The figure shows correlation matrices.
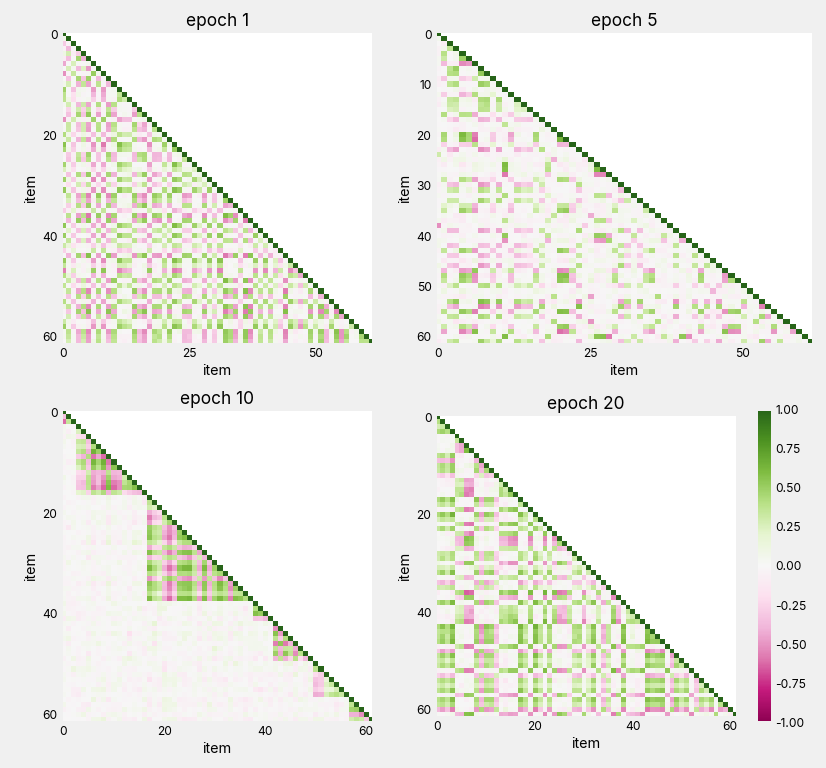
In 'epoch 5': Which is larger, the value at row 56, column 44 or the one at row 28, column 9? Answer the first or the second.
the second
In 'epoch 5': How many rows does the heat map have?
62
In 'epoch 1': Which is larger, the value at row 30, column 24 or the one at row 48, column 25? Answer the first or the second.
the first
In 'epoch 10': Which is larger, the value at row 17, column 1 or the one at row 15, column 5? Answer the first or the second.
the second
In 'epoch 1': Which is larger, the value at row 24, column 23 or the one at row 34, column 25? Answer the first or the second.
the second
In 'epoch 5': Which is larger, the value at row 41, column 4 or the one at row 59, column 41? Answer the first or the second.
the first
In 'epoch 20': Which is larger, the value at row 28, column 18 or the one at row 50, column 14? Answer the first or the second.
the first
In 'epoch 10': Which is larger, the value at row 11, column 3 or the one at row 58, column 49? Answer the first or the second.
the first
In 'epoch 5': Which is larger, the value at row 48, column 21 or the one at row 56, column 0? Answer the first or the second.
the first
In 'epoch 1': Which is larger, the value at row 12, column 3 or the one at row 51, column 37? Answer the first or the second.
the first
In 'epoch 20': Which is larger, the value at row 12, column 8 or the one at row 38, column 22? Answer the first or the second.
the second
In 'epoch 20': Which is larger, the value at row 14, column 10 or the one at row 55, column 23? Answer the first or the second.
the second
